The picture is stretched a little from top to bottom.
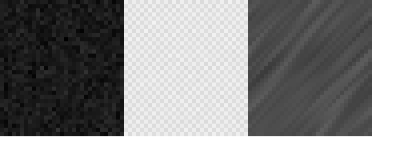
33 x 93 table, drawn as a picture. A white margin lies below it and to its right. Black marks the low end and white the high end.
The table splits into one row of 3 panels. Panel 1,1: very low, fine-grained, faint in contrast. Panel 1,2: very high, checkered, faint in contrast. Panel 1,3: low, slanting up to the right, faint in contrast.
